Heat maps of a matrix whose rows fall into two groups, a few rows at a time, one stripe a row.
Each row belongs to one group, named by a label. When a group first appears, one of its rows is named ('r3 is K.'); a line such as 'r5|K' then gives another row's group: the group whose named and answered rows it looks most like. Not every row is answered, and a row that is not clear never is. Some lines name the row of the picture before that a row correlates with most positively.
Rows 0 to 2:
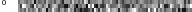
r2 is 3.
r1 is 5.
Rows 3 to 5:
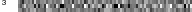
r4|5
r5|3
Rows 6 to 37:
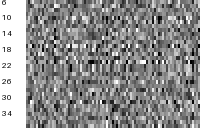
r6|5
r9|5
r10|3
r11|3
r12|5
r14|3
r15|3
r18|5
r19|3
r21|3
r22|5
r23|5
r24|3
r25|5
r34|5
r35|3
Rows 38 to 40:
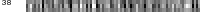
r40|5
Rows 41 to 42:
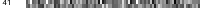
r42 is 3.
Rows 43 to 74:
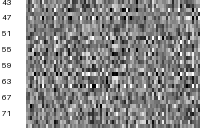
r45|5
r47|5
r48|5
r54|3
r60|3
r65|3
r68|5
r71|3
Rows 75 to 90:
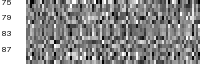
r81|5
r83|5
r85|3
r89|5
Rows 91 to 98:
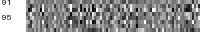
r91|5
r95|5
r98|3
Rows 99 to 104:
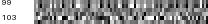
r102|5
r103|3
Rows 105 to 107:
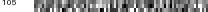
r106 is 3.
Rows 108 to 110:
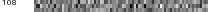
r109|5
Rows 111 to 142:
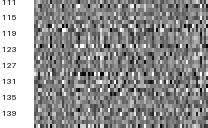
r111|5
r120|5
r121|5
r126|5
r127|5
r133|5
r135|5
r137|3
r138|5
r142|5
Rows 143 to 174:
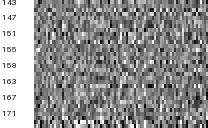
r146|3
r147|5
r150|5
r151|3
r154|5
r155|5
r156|3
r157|5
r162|3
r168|3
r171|5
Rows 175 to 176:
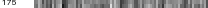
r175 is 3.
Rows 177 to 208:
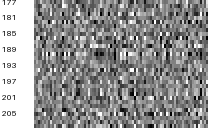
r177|5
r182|3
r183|3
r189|3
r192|3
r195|3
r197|5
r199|5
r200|5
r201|3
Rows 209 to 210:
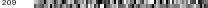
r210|5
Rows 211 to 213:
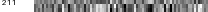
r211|3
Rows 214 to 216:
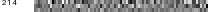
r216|5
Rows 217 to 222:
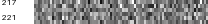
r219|3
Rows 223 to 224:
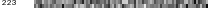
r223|3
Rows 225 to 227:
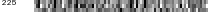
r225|5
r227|3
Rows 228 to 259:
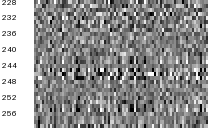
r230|3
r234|5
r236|3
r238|5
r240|3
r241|3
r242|5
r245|5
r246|3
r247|5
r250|3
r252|5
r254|5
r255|5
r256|3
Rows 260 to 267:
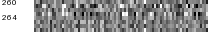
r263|3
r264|3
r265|5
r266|5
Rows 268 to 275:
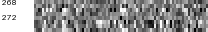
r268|3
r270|3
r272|3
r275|3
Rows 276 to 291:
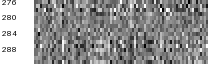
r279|3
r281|3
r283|5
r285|5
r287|5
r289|5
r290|3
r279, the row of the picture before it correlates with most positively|268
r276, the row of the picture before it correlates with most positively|274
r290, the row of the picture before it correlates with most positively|272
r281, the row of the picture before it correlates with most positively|269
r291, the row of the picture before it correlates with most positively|273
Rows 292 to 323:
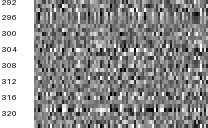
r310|3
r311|5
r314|5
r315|3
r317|3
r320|5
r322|3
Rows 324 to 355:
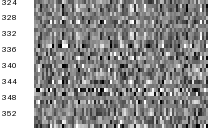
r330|3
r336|5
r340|3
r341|5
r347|3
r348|5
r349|5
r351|3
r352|3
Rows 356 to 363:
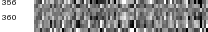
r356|3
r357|5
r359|3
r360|3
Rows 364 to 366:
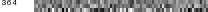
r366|3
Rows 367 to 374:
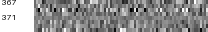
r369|5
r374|3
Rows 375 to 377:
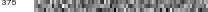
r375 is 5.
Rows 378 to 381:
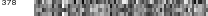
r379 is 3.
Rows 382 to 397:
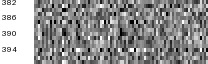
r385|3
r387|5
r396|5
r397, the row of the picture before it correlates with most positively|381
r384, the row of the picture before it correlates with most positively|380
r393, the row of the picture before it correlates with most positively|379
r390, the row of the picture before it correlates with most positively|380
